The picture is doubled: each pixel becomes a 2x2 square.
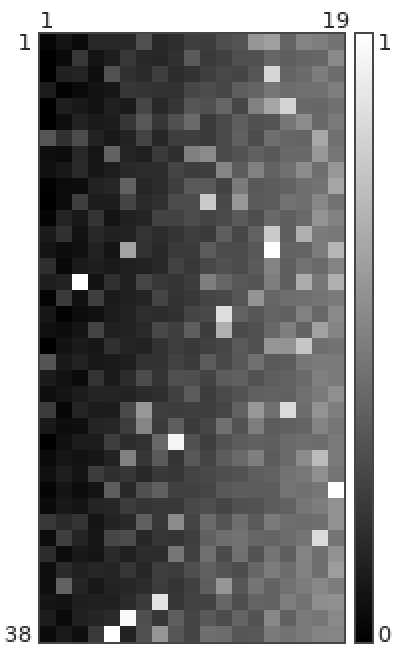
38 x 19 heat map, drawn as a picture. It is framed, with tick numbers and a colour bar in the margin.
There is an overall slope up to the right. On average the colour sits 30% of the way up the scale. Fine speckle covers the field.
